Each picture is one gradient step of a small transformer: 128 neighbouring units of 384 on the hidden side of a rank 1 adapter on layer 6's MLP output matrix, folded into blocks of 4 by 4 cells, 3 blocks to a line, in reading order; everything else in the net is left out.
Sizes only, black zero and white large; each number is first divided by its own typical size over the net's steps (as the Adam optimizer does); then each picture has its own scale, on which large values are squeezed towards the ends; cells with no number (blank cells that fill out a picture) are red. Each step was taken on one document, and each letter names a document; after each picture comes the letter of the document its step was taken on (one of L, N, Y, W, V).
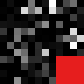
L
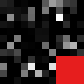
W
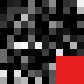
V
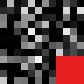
V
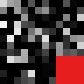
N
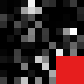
V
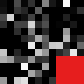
V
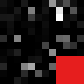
W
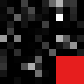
W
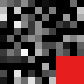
N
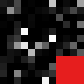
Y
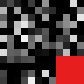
N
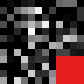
V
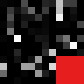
W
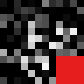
V
